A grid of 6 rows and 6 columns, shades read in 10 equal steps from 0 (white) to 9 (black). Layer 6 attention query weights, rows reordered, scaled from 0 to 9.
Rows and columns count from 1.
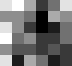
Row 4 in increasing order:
0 4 5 5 7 7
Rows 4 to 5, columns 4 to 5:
7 7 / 7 6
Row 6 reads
1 8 3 5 8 7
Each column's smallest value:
0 0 3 5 3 1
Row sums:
17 29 34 28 36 32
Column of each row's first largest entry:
4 4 4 4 4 2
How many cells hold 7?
7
